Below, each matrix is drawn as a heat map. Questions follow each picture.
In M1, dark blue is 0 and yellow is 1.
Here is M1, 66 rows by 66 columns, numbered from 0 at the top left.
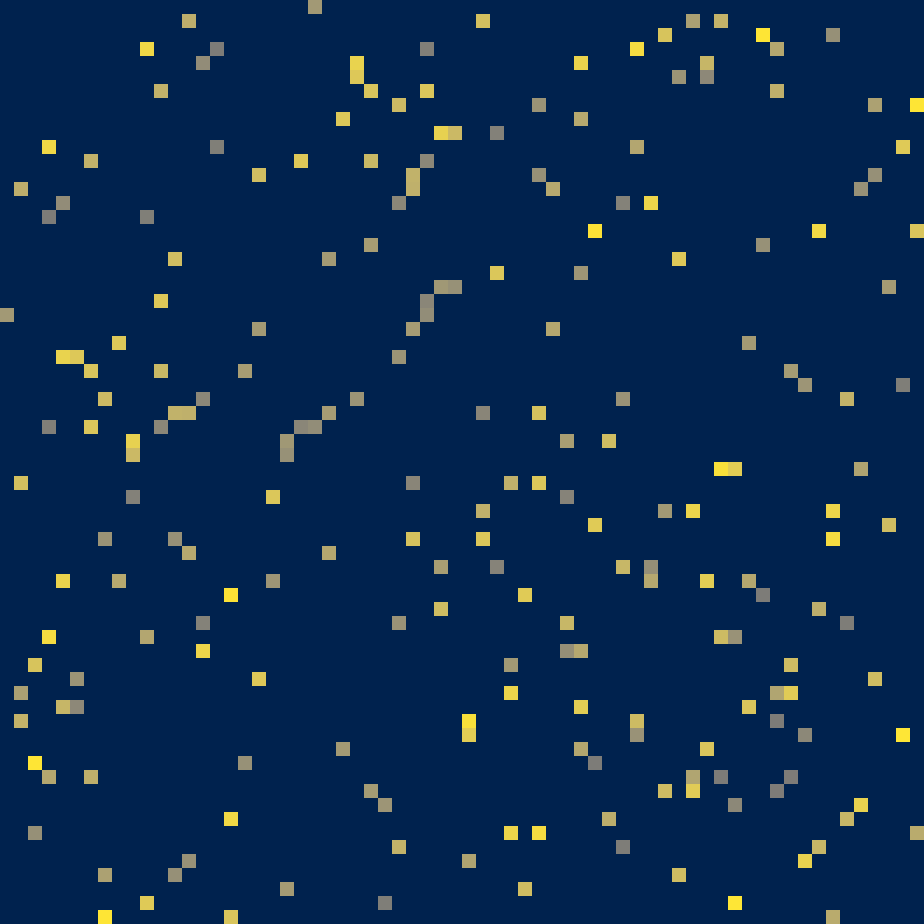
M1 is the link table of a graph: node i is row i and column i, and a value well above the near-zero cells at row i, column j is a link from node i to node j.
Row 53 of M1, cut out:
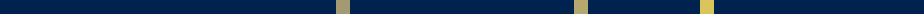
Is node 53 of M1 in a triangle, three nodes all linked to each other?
yes
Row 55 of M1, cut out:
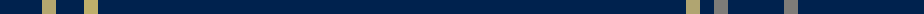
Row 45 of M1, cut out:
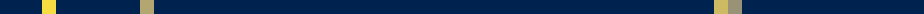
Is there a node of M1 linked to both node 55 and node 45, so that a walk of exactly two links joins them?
yes
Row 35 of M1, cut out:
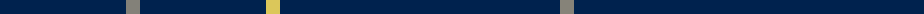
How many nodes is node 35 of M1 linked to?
3
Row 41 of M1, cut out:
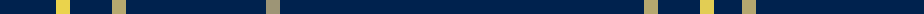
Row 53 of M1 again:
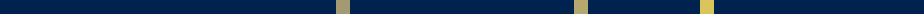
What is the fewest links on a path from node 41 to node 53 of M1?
1
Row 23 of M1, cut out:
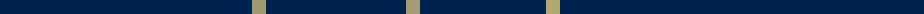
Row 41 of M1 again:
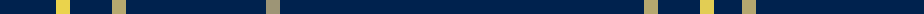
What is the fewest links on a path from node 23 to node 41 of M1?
5
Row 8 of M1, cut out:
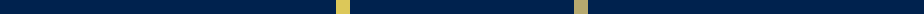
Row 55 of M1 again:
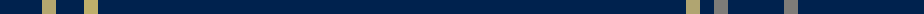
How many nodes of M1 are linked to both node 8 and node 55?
0
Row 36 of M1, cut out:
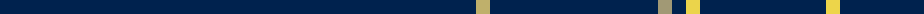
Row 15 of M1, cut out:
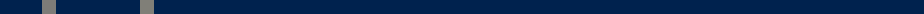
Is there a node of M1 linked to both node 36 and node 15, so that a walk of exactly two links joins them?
no
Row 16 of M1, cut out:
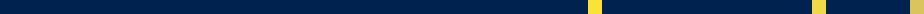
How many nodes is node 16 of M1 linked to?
3
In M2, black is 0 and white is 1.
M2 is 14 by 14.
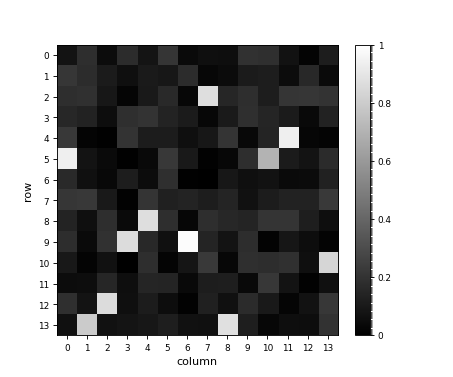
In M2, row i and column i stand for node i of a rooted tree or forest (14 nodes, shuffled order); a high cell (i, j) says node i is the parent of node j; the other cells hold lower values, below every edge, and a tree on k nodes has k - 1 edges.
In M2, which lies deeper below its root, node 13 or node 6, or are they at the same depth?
node 13
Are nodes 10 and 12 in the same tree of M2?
no
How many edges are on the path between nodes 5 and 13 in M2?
2
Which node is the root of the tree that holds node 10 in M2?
5
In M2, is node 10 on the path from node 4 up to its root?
yes
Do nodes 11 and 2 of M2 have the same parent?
no
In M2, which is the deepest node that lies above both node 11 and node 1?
13
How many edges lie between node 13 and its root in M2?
2
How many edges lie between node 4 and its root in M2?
4
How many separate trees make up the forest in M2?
3
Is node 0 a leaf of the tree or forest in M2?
yes
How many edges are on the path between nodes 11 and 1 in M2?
4
